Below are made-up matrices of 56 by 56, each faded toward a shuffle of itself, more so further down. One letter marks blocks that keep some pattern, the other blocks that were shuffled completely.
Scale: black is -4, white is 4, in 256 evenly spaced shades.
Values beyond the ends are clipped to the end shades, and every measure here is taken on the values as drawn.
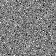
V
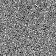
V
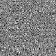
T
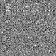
T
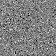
V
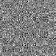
T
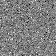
V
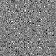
T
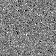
V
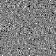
T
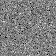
V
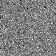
V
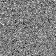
V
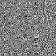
T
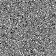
V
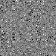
T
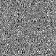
T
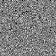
T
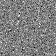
V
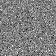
V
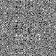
T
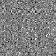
T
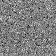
V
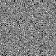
T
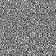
T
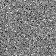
V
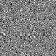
T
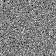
V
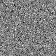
V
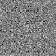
T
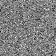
V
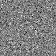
V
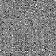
T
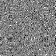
T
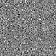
T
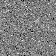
V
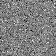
V
